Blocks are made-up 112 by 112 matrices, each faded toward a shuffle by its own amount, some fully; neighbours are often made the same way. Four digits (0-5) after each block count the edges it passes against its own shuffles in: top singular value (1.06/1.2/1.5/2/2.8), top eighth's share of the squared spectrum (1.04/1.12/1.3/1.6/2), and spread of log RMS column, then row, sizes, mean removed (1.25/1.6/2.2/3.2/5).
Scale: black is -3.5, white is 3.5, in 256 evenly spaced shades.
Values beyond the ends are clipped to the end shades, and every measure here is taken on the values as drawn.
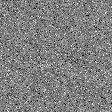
0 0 0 0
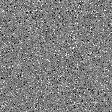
0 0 1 0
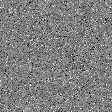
0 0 0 0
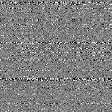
4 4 1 4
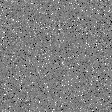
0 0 0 0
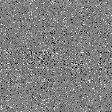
2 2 2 2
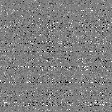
2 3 2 3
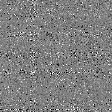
2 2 2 3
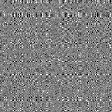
5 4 3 3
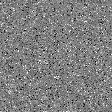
3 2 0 0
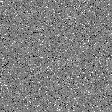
3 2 0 0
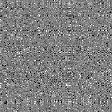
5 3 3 3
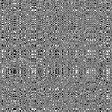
5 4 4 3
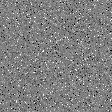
1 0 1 0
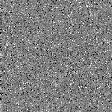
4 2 1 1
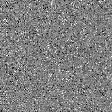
3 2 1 0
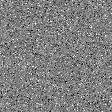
0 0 0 0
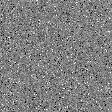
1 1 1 0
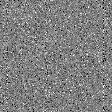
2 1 2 0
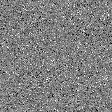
0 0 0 0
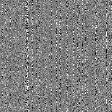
2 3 4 0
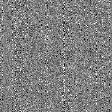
2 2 4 0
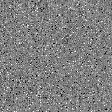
3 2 0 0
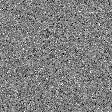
2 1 0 0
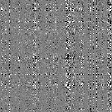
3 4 4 3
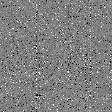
2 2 2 1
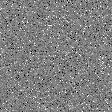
0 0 0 0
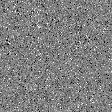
3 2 1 0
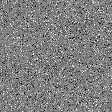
2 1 0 0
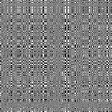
5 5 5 4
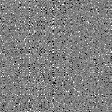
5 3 2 2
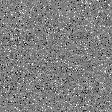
3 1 0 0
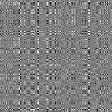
5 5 4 4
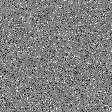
0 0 0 0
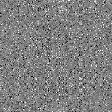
4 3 2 1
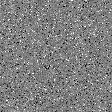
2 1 0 0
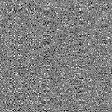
4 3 2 2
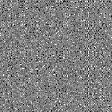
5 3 2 2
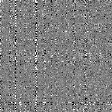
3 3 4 3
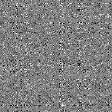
2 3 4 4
